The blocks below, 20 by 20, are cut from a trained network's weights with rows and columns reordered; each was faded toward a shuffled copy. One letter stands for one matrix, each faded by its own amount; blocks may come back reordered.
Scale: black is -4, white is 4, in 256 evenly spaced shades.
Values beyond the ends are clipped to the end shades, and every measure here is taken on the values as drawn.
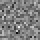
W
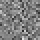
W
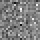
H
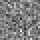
H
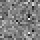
H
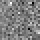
H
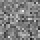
W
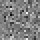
H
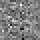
H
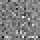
H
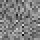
W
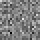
W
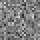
W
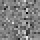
H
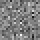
H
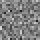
W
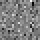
H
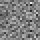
W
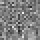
W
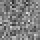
W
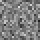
W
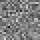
W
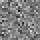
W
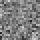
W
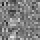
W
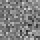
W
